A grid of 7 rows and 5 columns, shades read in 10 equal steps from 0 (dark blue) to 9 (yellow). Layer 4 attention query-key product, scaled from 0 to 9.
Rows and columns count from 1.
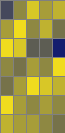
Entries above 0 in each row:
5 5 4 5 5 5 5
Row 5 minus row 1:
2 1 1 2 0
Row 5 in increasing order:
4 6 7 8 9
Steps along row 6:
down down up down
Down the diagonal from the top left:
2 9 3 5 7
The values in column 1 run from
2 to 9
